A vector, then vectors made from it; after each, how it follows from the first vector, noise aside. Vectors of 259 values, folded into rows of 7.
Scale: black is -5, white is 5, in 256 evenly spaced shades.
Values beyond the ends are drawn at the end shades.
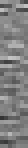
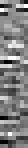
scaled up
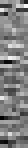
scaled up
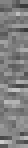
reversed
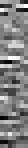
scaled up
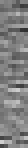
reversed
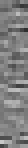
reversed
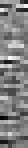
scaled up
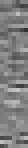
reversed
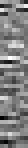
scaled up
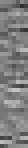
reversed
